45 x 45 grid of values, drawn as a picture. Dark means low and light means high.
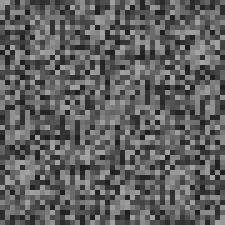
Overall the values sit about 40% of the way up the scale. The values spread evenly over their range. The grain is fine, like static. A half turn leaves it unchanged. There is no seam. There are no regular stripes. No row or column stands out.
